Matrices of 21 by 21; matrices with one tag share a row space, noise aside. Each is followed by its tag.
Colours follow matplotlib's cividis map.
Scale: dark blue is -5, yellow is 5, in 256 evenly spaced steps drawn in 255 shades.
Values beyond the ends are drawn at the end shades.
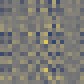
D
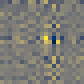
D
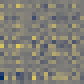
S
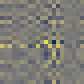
D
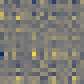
S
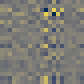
D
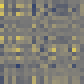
S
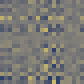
D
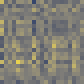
S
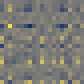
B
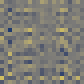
B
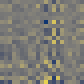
D
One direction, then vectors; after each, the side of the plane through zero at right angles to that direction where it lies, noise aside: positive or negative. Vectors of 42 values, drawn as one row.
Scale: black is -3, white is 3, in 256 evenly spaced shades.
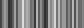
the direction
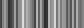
positive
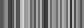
positive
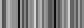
negative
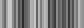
negative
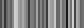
positive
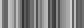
negative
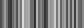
positive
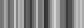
positive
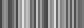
positive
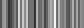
positive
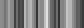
negative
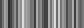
positive
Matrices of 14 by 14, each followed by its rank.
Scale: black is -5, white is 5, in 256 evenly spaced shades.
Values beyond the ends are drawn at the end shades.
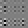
one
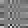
one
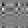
one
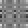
one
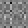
two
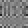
two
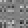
two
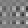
one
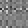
two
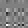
one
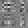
two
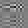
one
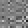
two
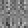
two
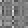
two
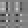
one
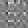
two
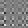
one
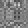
two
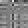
two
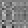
two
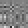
two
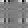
one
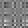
one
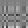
one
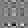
one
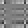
one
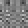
two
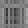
one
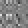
two
